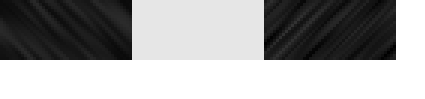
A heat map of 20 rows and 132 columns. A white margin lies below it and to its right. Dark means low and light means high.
It is made of 1 by 3 panels. Panel 1,1: very low, slanting down to the right, faint in contrast. Panel 1,2: very high, flat. Panel 1,3: very low, slanting up to the right, faint in contrast.
